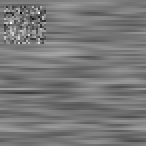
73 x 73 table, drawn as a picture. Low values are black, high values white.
Histogram: heavy tails on both sides. Roughest part: top left. Grain: streaks across. Mirror symmetry: none. Odd patch: rougher, in the top left.
